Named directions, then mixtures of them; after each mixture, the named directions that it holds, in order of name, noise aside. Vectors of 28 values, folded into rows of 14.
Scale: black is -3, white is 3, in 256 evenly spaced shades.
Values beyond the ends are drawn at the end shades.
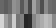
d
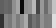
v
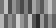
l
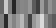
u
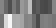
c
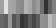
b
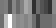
c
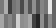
l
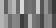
u, v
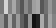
b, l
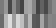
c, l, v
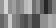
b, c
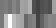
c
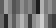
u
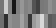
u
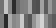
u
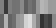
b, d, u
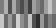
l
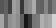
b, d, v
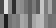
c, u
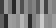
u, v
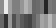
b, u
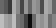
d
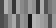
l, u, v
